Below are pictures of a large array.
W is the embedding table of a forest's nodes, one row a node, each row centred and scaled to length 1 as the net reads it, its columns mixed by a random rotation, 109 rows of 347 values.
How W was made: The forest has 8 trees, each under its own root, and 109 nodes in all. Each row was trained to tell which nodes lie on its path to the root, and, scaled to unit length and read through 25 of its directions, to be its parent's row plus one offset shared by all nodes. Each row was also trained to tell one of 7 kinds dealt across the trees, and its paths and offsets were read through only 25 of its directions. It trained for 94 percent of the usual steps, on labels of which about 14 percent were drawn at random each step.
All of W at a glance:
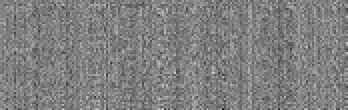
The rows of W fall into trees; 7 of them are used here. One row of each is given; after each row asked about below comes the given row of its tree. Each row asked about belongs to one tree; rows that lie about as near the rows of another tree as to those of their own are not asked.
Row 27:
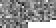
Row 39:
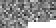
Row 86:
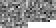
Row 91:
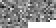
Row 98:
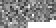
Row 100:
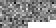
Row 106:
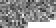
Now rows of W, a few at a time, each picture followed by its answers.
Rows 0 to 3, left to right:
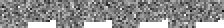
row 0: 98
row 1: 27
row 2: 39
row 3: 98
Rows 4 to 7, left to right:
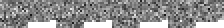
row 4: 27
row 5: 27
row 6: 106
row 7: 100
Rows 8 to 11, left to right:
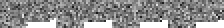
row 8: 86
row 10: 86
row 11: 100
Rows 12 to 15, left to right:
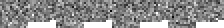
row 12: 98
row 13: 86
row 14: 106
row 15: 106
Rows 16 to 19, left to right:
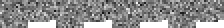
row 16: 106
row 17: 100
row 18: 39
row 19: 98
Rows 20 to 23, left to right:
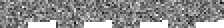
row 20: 100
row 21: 106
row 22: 39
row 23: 98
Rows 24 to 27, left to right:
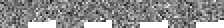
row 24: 106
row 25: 98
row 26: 100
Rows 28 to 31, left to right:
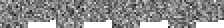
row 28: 39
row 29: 98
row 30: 39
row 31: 27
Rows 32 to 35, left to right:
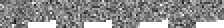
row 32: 27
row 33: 39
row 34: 39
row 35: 106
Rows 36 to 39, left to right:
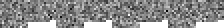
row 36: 100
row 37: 100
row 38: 86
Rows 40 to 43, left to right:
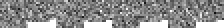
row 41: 91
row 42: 91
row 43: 106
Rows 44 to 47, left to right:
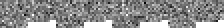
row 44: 86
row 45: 100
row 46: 91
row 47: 98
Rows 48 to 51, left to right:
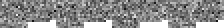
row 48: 86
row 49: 86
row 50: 106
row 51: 86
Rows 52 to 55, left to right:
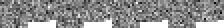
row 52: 100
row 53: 106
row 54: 39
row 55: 91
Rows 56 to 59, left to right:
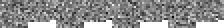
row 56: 106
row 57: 27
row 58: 27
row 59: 106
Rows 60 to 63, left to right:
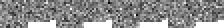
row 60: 39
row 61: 98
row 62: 86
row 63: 86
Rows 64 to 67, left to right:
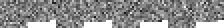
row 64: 98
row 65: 39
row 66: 98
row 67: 27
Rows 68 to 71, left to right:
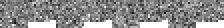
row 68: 27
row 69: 100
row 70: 86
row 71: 27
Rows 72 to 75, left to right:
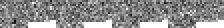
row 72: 27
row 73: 98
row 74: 98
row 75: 106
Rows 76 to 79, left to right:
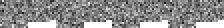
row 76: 39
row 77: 27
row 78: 100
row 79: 39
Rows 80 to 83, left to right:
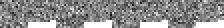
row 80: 39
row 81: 27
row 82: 106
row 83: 27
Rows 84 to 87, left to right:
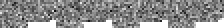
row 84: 100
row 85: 86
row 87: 98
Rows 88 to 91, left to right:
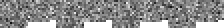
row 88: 27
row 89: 100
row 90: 27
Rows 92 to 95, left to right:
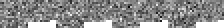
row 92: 100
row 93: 106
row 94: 86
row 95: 27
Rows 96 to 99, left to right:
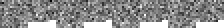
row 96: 100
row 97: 98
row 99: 98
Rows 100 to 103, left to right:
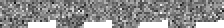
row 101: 27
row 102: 39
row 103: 100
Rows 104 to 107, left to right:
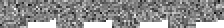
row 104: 86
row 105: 98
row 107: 100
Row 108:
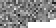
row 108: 98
